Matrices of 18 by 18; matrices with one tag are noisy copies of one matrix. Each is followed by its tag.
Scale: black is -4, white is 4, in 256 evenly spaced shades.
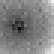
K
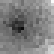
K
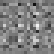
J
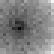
K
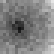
K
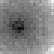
K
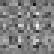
J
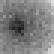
K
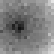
K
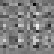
J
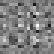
J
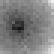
K
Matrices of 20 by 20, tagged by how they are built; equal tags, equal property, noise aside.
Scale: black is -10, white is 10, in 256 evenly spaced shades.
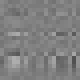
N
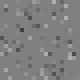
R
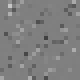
R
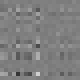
N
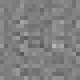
N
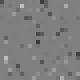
R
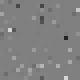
R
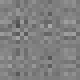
N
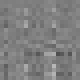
N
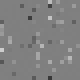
R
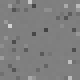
R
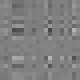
N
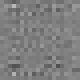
N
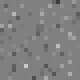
R
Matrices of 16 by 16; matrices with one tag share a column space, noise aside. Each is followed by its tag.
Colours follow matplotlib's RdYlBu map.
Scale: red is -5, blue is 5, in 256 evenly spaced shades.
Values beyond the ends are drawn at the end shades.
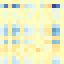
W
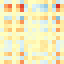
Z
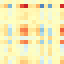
W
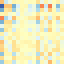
Z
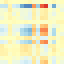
W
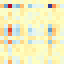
W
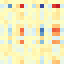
W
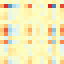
W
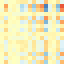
Z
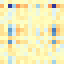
W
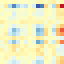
W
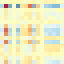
W
